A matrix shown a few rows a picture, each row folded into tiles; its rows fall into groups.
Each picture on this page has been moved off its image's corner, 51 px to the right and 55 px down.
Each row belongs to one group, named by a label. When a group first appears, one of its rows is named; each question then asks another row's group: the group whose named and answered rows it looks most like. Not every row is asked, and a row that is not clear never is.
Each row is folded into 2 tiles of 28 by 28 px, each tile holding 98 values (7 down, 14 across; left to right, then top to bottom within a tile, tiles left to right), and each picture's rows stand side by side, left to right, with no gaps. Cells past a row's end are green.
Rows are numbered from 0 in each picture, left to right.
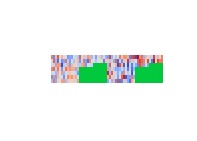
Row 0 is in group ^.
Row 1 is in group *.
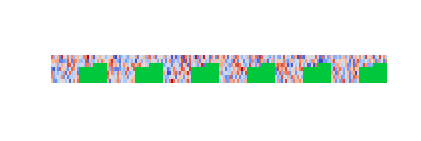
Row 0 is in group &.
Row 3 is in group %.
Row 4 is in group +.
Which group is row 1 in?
%
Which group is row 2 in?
&
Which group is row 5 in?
^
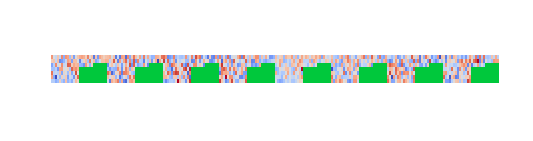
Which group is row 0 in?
&
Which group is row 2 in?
%
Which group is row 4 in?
&
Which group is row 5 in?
&
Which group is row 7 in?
&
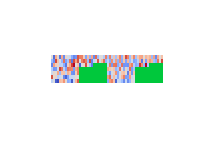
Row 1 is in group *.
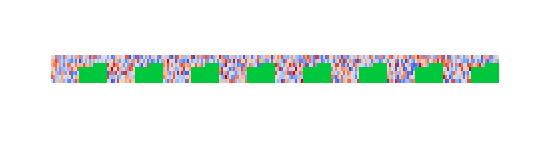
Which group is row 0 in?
%
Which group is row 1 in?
+
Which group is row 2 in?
%
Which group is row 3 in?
^
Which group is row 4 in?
%
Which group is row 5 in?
+
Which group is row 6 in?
*
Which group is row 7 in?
%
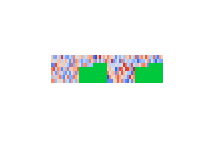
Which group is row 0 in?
^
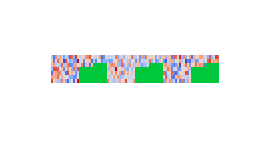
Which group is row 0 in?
+
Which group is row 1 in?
+
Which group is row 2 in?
*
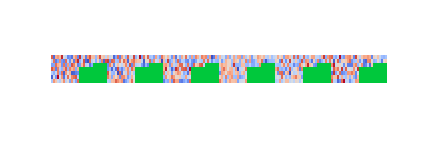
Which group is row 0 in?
^
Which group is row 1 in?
&
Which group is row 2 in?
%
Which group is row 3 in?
+
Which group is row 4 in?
^
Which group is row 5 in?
+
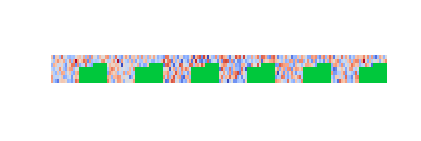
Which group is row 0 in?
&
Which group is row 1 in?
+
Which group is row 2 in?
%
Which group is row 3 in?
*
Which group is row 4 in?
^
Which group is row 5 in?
&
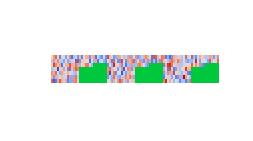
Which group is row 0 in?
%
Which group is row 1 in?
^
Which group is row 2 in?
^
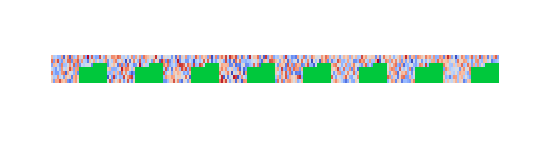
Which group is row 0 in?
&
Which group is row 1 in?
^
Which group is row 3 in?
*
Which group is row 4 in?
^
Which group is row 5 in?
*
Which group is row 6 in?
*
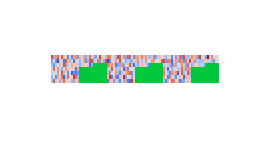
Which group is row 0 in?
^
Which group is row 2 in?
&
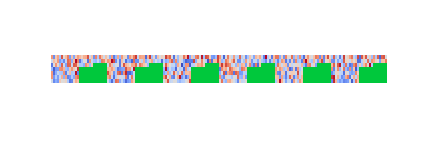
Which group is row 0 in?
&
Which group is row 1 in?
%
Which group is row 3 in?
+
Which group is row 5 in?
*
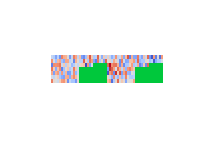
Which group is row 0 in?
^
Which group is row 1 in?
+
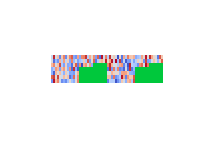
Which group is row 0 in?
*
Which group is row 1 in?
*
